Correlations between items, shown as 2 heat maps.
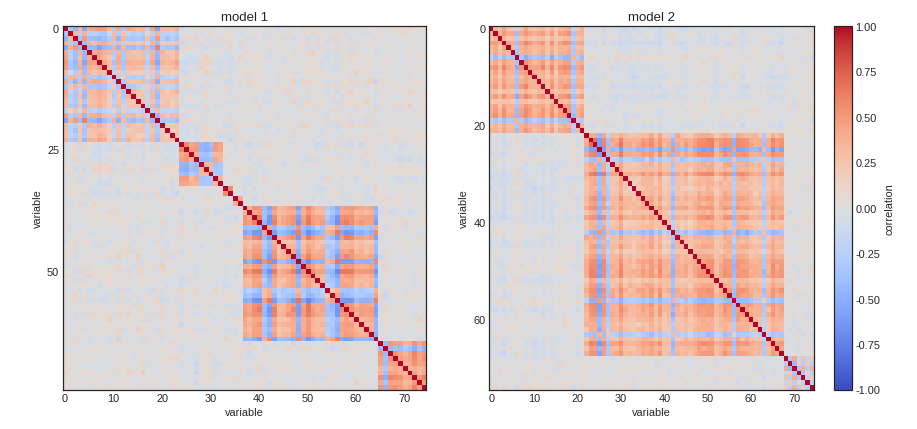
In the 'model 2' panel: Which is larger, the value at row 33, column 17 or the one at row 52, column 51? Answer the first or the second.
the second
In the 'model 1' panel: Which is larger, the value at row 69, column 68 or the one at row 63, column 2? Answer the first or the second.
the first
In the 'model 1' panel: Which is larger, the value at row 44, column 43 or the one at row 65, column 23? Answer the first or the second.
the first
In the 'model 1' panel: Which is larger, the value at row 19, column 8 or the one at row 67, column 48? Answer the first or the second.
the second
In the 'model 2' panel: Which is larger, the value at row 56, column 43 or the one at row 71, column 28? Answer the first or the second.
the second
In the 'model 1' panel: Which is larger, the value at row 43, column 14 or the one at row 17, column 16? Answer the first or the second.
the first
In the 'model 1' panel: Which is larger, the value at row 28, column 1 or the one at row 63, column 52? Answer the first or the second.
the second
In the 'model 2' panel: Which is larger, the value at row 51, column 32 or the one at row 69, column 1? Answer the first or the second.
the first
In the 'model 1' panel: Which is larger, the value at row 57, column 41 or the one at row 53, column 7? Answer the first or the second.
the second
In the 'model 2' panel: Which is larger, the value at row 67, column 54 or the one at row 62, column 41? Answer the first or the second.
the first
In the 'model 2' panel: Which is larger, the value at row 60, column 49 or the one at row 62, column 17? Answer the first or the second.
the first
